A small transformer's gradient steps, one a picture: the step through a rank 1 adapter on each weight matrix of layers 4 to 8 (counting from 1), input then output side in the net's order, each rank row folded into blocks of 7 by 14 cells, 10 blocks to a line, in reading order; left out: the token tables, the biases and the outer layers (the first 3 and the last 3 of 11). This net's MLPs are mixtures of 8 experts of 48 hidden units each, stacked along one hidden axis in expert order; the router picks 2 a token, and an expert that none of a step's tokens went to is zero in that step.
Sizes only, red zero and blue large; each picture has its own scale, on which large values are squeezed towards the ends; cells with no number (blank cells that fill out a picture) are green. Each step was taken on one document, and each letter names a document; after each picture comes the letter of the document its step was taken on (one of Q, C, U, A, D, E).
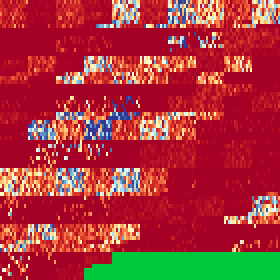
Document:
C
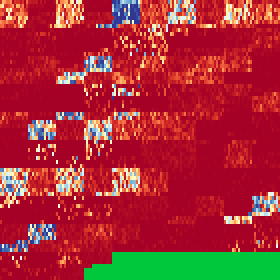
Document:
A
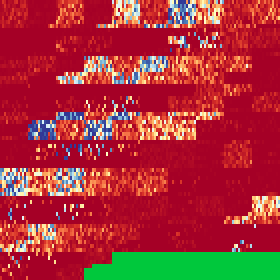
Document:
C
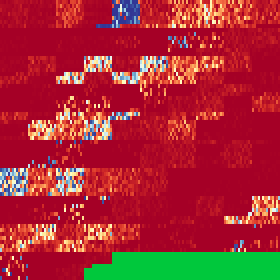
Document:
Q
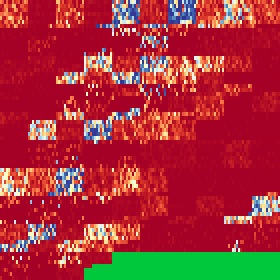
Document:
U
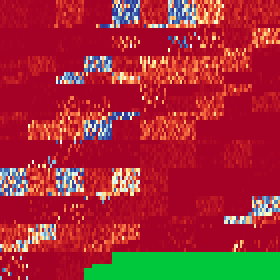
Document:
Q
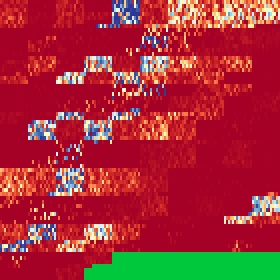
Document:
U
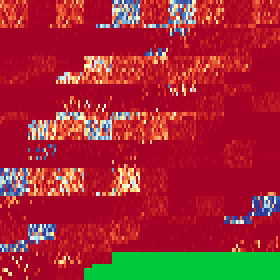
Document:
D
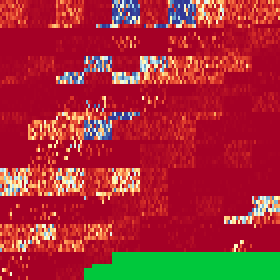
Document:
Q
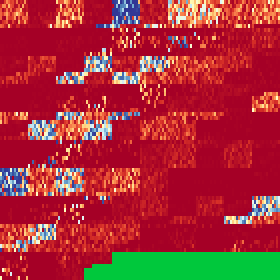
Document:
Q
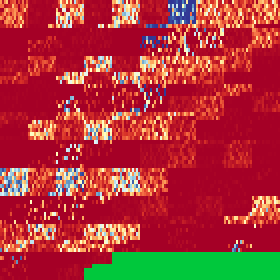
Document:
U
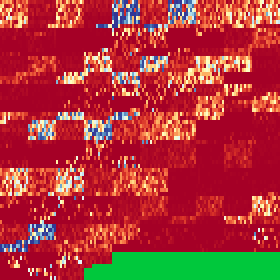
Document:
A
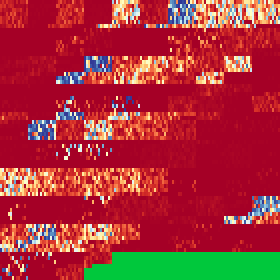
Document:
C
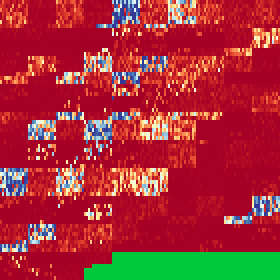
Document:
A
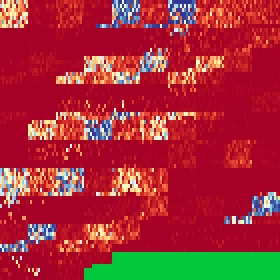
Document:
D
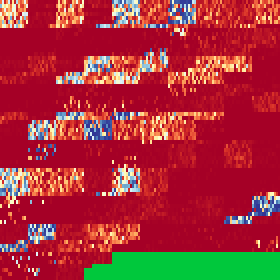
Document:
D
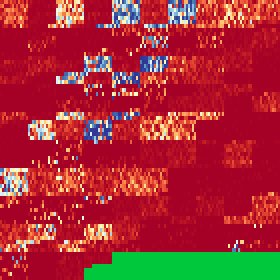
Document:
U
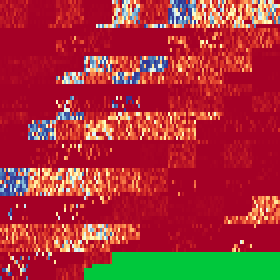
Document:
C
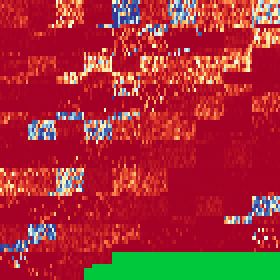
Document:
A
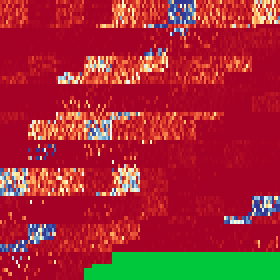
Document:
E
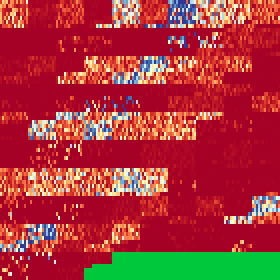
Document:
C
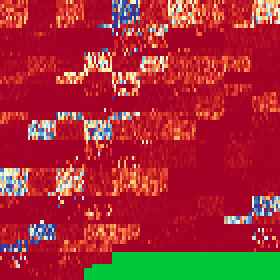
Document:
A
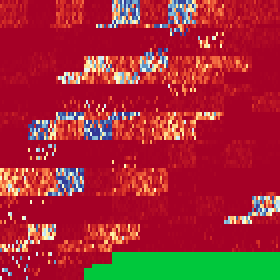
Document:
D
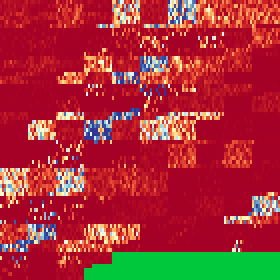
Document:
U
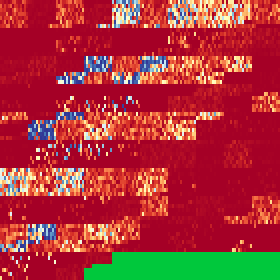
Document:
C
